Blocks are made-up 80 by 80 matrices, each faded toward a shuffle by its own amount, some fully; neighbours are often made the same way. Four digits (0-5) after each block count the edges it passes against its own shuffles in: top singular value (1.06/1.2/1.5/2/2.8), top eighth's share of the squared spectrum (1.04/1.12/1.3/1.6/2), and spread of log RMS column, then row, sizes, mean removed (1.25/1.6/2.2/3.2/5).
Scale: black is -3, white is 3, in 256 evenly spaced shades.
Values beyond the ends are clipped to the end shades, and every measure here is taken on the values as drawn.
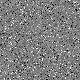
0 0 0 0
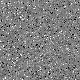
1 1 0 0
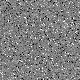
0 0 0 0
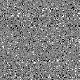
4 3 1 2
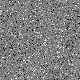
1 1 0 0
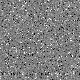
2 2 0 0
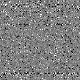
4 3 1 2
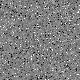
0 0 0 0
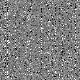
2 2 3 0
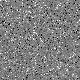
0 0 0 0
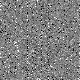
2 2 2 0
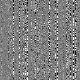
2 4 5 0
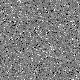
0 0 0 0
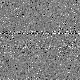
3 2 0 2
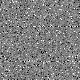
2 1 0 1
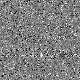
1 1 0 2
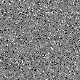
1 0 0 1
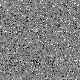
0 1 0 1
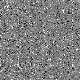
3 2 1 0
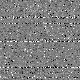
2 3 0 3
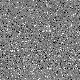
1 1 0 1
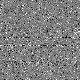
2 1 0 2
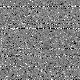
2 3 0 3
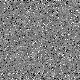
1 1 0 2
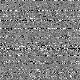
2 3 0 4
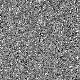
0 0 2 0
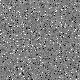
1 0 0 0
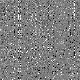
4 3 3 1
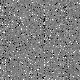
3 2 1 0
